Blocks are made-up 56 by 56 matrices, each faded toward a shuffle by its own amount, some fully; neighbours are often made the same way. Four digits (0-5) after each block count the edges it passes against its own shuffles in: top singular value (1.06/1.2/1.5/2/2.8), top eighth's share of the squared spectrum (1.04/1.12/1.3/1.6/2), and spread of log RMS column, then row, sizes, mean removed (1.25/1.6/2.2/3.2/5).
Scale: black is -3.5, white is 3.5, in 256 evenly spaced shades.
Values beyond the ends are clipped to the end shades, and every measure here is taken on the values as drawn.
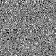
3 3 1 1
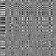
5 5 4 4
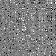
4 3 1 1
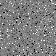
0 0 0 0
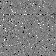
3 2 0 0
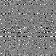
4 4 1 3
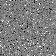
1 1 0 0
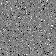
1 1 0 0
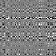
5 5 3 4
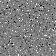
0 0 0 0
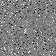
1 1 0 0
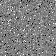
0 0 0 0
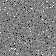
0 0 0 0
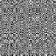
4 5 3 3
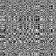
4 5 3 3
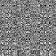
4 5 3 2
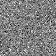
2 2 0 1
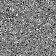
0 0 0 0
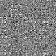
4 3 1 2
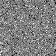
0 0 0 0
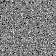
2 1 0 0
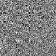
4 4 2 1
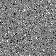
0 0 0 0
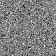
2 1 0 0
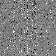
2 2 2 0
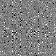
2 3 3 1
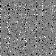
2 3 2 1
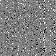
2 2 2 1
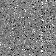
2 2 2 0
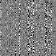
2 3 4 0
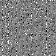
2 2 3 0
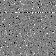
3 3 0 1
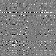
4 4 2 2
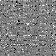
3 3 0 2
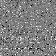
3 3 0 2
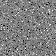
1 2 0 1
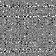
3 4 1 2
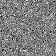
1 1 0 2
